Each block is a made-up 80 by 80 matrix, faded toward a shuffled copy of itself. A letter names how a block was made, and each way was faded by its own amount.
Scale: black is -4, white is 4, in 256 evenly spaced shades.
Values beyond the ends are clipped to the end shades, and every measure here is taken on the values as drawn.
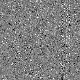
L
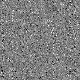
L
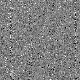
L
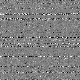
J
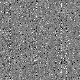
L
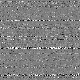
J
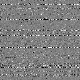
J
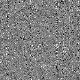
L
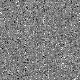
L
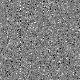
L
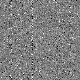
L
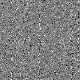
L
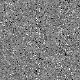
L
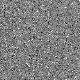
L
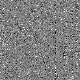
L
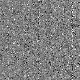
L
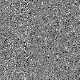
L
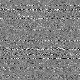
J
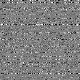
J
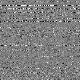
J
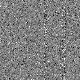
L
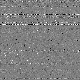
J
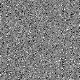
L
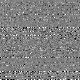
J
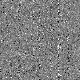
L
